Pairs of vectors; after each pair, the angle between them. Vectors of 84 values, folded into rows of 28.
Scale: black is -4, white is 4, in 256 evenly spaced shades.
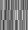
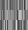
partly opposed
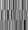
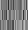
partly opposed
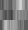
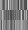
orthogonal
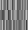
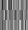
partly opposed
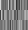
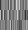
nearly opposite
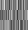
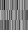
nearly opposite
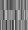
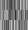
partly aligned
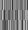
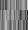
partly opposed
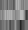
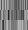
partly opposed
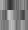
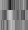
nearly parallel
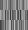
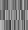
nearly opposite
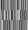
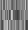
partly opposed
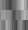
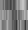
nearly parallel
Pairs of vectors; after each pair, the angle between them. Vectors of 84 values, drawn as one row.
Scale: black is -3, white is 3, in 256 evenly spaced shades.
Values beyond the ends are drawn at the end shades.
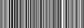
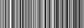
orthogonal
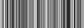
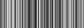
partly opposed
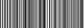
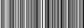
partly opposed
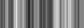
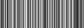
orthogonal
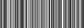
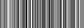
partly aligned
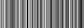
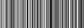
nearly parallel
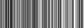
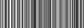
orthogonal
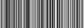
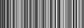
orthogonal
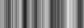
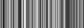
partly opposed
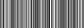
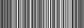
partly opposed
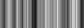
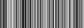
orthogonal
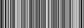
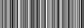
partly aligned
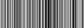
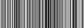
nearly parallel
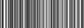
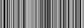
nearly opposite
